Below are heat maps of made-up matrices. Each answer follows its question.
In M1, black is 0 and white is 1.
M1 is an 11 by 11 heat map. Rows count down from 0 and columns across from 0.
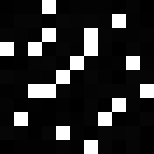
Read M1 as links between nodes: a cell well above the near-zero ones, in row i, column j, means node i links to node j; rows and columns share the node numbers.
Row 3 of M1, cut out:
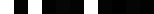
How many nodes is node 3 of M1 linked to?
3
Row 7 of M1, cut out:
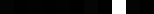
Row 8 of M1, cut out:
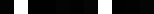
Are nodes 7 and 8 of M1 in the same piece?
yes
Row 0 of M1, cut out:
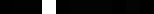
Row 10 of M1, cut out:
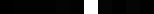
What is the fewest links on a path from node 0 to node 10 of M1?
3
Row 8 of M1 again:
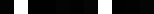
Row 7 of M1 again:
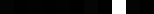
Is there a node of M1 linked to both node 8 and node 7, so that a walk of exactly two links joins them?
no
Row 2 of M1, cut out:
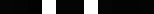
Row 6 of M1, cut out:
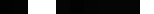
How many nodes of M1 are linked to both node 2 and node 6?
1
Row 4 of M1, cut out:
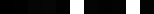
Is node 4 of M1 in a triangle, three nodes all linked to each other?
no
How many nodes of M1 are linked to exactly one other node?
6
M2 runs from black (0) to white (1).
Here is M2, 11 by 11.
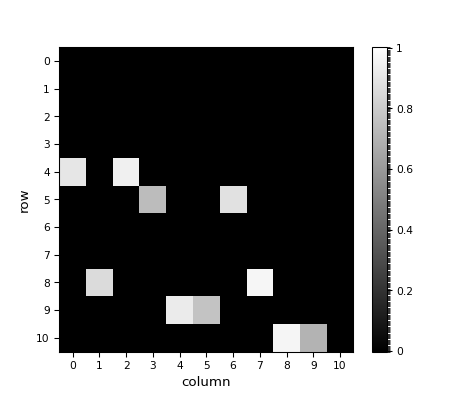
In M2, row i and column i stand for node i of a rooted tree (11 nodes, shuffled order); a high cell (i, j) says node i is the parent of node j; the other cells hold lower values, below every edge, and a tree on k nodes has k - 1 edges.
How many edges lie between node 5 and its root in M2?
2
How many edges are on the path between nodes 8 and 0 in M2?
4
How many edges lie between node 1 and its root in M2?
2
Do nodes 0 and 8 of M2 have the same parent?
no
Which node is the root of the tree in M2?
10
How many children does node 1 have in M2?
0
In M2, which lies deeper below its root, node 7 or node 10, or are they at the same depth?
node 7
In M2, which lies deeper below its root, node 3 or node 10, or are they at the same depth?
node 3
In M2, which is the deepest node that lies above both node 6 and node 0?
9
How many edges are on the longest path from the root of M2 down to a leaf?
3
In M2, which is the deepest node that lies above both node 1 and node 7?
8
